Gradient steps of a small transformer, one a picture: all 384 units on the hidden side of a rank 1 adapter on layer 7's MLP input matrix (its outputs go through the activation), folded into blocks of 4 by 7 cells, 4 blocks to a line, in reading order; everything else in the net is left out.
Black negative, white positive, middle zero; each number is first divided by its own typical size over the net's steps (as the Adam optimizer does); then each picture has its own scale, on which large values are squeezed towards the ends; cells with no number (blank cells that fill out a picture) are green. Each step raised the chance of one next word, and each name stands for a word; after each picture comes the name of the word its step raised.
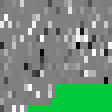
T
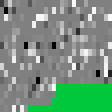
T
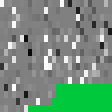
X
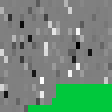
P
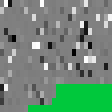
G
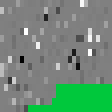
G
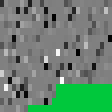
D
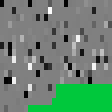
T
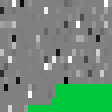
D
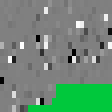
G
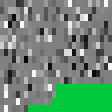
X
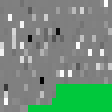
D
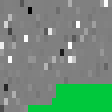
D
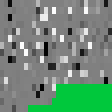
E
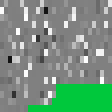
T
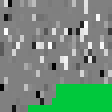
E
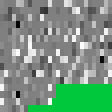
E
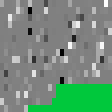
D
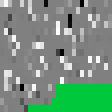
E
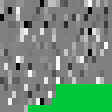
X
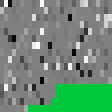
G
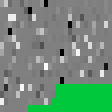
D
